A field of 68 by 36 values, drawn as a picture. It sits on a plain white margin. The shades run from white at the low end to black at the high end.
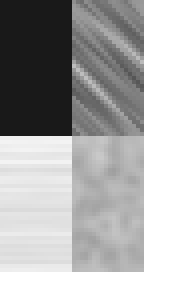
It is made of 2 by 2 panels. Panel 1,1: very high, flat. Panel 1,2: middling, slanting down to the right. Panel 2,1: very low, streaked across, faint in contrast. Panel 2,2: low, blotchy, faint in contrast.
